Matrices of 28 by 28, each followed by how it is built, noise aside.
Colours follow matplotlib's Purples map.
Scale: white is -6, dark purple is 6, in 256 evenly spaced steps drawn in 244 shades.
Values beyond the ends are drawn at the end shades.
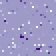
sparse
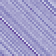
Toeplitz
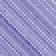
Toeplitz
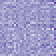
low rank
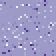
sparse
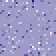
sparse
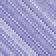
Toeplitz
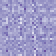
low rank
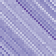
Toeplitz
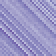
Toeplitz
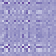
low rank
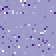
sparse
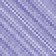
Toeplitz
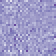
low rank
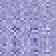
low rank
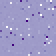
sparse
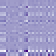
low rank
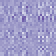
low rank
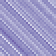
Toeplitz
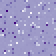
sparse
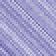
Toeplitz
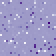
sparse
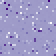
sparse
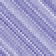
Toeplitz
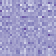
low rank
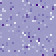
sparse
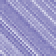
Toeplitz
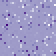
sparse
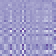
low rank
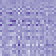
low rank
